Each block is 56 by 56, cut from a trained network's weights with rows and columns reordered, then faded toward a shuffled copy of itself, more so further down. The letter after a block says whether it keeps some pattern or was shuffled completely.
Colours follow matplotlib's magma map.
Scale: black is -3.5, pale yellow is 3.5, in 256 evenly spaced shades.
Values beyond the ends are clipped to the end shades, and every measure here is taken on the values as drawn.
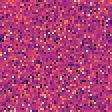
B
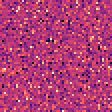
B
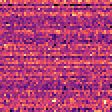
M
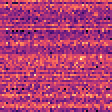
M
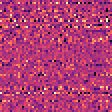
M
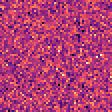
B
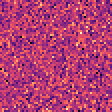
B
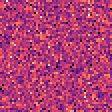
B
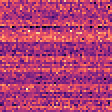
M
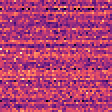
M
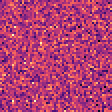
B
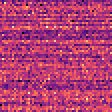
M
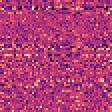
M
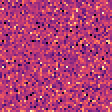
B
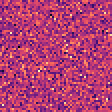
B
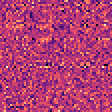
M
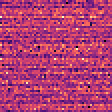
M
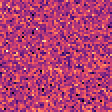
B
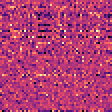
M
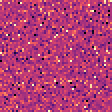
B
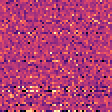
M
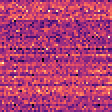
M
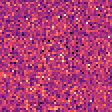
B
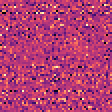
M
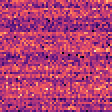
M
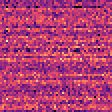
M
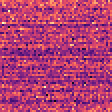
M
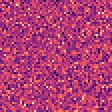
B
